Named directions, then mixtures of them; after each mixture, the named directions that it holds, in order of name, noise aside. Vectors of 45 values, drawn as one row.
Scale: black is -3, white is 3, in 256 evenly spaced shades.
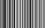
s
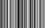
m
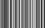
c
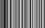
c, m, s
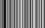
c, s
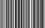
s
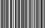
c, m, s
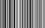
s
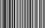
s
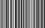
c, s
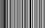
c, m, s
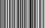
c, m, s
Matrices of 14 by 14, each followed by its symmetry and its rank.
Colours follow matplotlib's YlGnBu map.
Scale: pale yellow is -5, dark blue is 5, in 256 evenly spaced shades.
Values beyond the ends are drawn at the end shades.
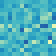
neither, rank three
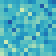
antisymmetric, full rank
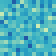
antisymmetric, full rank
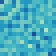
symmetric, full rank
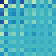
symmetric, rank one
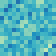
symmetric, full rank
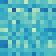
neither, rank three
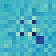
symmetric, rank three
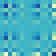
symmetric, rank one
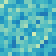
symmetric, full rank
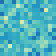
symmetric, full rank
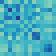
symmetric, rank three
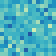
antisymmetric, full rank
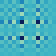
symmetric, rank one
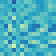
neither, rank three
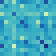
symmetric, rank three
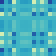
symmetric, rank one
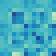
symmetric, rank three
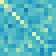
symmetric, full rank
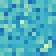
symmetric, full rank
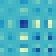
symmetric, rank one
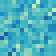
antisymmetric, full rank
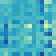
neither, rank three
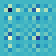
symmetric, rank one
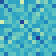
symmetric, rank three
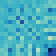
symmetric, rank three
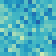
antisymmetric, full rank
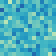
antisymmetric, full rank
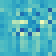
neither, rank three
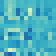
neither, rank three
